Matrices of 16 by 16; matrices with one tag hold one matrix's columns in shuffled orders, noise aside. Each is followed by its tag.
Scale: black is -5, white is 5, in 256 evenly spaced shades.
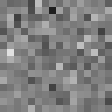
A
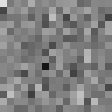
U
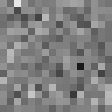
U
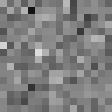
A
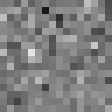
A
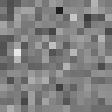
A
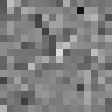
A
